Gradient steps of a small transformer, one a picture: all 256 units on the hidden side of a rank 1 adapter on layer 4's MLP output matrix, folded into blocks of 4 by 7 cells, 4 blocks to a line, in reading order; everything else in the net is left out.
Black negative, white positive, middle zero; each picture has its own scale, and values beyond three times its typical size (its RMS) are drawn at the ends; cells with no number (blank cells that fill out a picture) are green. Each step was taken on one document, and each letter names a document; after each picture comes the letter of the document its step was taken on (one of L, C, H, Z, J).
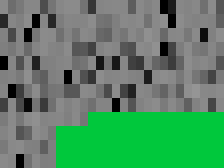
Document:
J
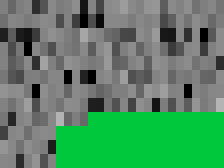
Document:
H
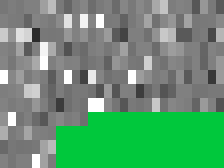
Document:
H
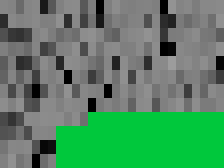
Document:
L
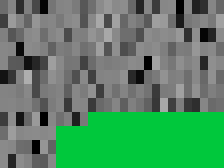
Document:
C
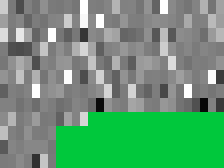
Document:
H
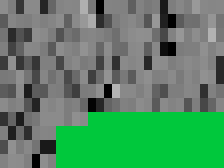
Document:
L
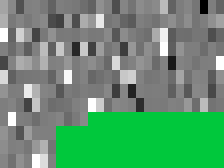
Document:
L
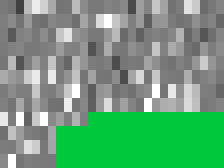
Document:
C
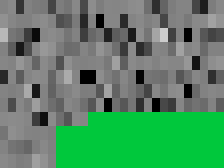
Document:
H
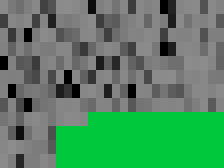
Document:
J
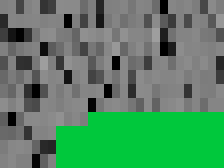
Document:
L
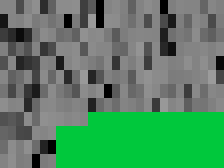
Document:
L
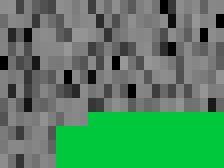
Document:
J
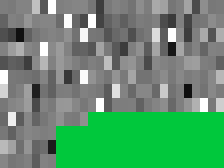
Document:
H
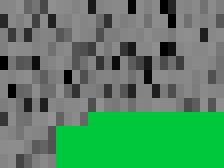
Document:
J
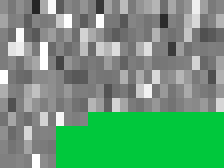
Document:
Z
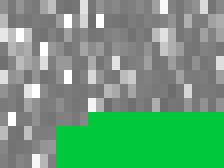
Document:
Z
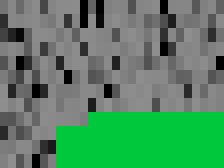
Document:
L
